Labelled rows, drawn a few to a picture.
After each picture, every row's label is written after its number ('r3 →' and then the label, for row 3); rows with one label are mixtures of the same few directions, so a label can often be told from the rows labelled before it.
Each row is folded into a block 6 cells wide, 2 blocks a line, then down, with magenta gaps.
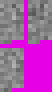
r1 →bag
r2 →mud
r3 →bag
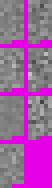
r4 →bag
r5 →mud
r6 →bag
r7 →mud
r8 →mud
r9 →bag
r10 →bag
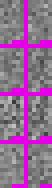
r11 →bag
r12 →mud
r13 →mud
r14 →bag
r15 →bag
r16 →bag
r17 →bag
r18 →bag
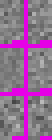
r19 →bag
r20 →bag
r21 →bag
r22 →bag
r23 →mud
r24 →mud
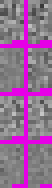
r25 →mud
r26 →mud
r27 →mud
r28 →mud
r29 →bag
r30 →bag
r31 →mud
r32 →bag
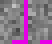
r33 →mud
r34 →mud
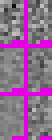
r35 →mud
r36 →bag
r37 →mud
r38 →bag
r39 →mud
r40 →bag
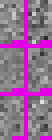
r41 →bag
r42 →bag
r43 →bag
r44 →mud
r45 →mud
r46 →mud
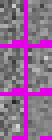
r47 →bag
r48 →mud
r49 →bag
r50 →mud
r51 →mud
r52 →mud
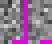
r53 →bag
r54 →mud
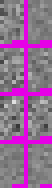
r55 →mud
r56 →mud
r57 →bag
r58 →mud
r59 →mud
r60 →mud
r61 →bag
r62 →mud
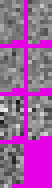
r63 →mud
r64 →mud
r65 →mud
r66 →bag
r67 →mud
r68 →bag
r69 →bag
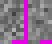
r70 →bag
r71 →mud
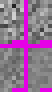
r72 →bag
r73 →bag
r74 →bag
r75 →mud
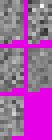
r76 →bag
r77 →mud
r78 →bag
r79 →mud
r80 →bag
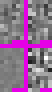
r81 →mud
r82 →mud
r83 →bag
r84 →mud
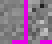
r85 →bag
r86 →mud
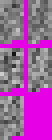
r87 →mud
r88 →bag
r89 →mud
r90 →bag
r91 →bag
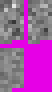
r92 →mud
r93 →mud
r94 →mud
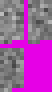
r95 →bag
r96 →mud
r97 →bag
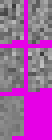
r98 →mud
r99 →bag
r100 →mud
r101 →bag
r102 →mud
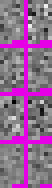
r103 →mud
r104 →mud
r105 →bag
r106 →mud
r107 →mud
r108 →bag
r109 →mud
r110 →mud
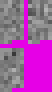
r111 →bag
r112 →mud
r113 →mud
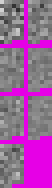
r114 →mud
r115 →mud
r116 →mud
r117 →bag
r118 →mud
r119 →mud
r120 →mud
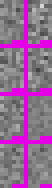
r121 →mud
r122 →mud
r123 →mud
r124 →mud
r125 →mud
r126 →bag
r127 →mud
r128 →mud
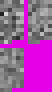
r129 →bag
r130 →bag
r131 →mud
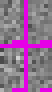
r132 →bag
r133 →mud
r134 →mud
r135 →bag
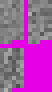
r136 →bag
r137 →bag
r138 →bag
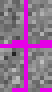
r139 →bag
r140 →bag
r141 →mud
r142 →bag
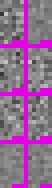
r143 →bag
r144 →mud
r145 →mud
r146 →bag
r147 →mud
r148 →bag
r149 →mud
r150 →bag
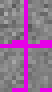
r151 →bag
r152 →mud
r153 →bag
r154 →mud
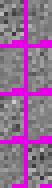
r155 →bag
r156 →mud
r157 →mud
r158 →bag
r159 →mud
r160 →bag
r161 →bag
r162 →bag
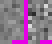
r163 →mud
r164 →mud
